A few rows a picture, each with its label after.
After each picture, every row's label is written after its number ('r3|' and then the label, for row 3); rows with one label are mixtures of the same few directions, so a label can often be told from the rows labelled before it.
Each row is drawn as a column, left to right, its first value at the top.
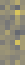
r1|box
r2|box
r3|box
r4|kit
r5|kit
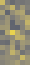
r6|box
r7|kit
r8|box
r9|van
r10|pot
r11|box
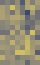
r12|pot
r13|pot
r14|box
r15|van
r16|box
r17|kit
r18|box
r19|van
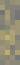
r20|kit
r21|van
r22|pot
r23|pot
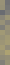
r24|kit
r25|box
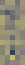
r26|box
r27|kit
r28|van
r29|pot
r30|box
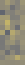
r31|kit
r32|box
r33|pot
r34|van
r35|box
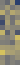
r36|box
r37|pot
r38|box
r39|pot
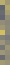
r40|pot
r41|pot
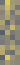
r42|pot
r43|pot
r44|van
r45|box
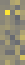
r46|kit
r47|kit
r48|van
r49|box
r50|pot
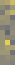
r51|kit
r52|kit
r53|box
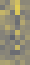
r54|kit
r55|kit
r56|van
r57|box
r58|box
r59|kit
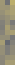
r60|kit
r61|kit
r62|pot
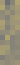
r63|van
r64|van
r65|kit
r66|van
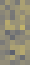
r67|kit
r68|box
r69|van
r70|pot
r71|van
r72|box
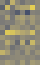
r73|box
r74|box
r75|pot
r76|kit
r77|box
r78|kit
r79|box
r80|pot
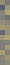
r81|box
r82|kit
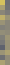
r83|van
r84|box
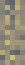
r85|pot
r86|box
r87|van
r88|box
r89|van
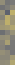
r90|box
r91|box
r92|kit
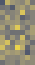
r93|van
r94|kit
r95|box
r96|van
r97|kit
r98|van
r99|kit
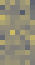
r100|kit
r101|box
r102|pot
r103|box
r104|kit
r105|van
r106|pot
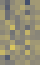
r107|van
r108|pot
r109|van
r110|box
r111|pot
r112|box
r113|kit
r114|van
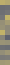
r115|pot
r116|kit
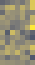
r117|box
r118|pot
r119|box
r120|box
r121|pot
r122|van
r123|van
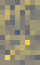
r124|kit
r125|pot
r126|box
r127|pot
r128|kit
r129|kit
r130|pot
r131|pot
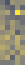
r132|van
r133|van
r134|pot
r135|kit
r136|box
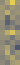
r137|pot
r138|box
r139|pot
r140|van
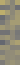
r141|box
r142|box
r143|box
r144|kit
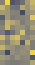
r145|kit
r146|box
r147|pot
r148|pot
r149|kit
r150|kit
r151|van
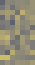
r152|van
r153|pot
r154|box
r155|kit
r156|kit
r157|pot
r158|van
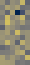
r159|van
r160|box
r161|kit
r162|kit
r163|kit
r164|van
